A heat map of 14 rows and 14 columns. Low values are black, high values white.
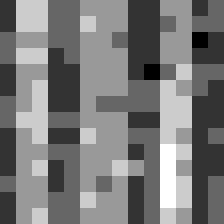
Grain: streaks running down. Ninth with the lowest average: top right. Slope: none. Stripes: upright, repeating 3 times.
